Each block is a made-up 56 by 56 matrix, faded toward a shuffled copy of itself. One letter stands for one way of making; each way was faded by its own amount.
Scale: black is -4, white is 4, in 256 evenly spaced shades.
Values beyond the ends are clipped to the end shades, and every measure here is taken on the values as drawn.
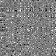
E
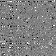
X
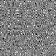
E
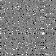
X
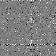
X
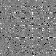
X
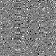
E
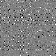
X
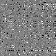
X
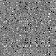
E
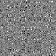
E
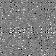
X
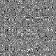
E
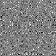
E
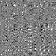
E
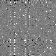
X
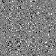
E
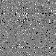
X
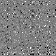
X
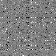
X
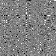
X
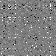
X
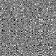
E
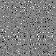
X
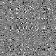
E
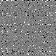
X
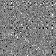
E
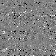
X
